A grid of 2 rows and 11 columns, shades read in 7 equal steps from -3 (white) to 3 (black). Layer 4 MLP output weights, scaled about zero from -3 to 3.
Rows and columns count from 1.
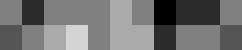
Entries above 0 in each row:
4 3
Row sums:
8 -1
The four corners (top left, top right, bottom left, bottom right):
0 0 1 1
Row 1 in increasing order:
-1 0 0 0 0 0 0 2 2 2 3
